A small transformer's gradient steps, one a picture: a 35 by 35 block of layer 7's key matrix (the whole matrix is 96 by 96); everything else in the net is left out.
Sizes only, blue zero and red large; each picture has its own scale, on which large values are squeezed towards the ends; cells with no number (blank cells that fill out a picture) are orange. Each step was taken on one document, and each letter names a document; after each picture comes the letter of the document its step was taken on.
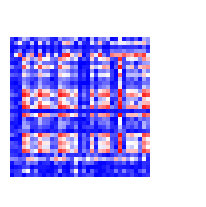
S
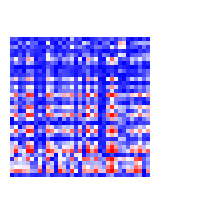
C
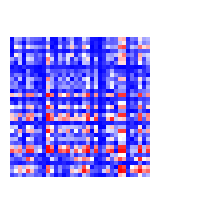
C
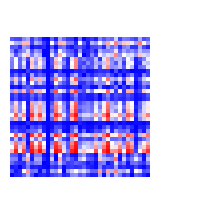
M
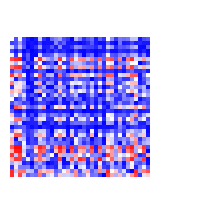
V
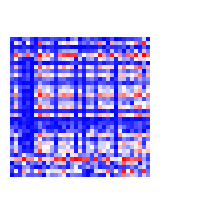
S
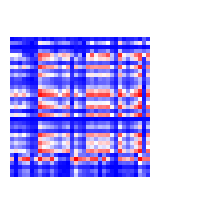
S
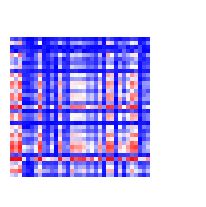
V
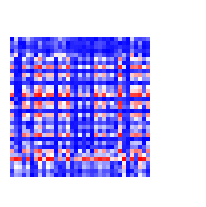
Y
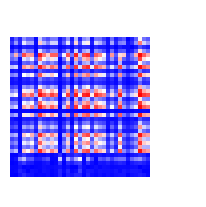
S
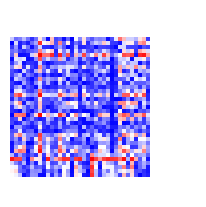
Y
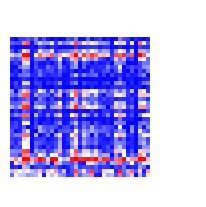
S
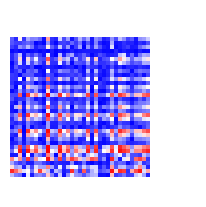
C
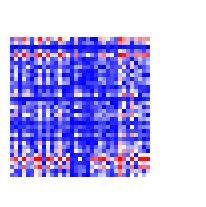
Y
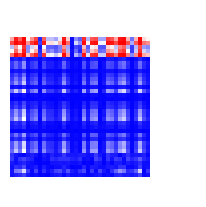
M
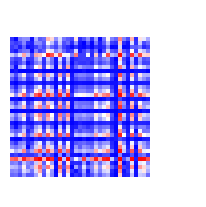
Y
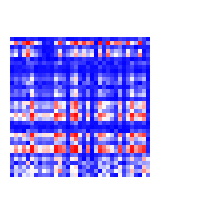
M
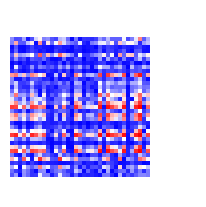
Y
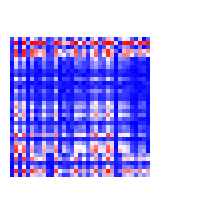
M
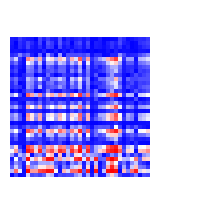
C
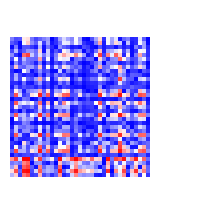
Y
